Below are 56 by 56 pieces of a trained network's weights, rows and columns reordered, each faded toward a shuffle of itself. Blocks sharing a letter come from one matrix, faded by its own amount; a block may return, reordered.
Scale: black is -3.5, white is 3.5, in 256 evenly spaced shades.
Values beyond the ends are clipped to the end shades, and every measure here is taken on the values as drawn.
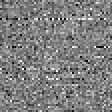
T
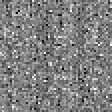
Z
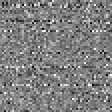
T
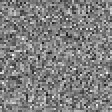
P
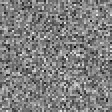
P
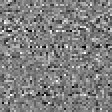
T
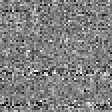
T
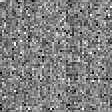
Z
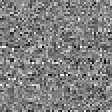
T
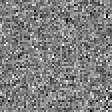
P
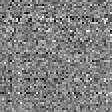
T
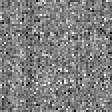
Z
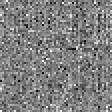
Z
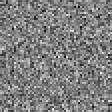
P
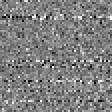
T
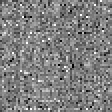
Z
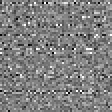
T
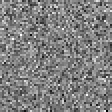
P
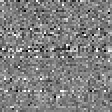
T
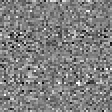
T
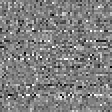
T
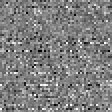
T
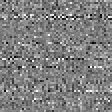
T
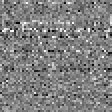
T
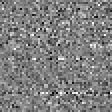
T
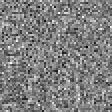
P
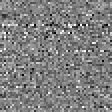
T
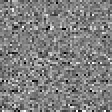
T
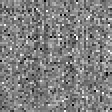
Z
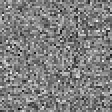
P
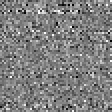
T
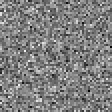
P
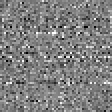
T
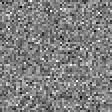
P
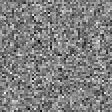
P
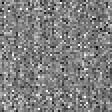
Z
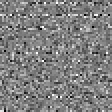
T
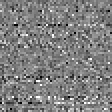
T
